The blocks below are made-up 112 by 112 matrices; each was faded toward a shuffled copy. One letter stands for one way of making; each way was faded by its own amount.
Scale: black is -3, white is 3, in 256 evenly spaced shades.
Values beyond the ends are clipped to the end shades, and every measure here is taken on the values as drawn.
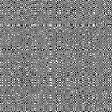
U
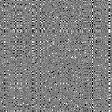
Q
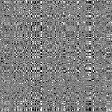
Q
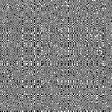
Q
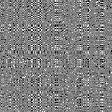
Q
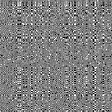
Q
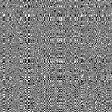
Q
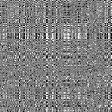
Q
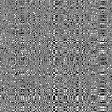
Q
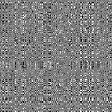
U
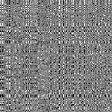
Q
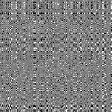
U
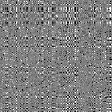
Q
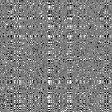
Q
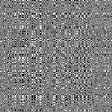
U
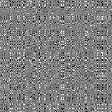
Q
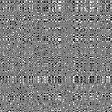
U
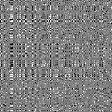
Q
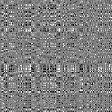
U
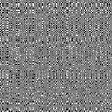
U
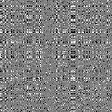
Q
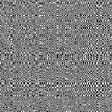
U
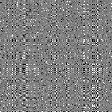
Q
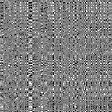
U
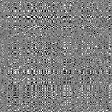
U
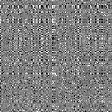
Q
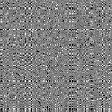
Q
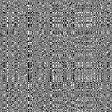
Q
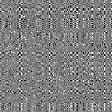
Q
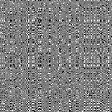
Q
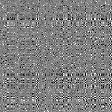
U
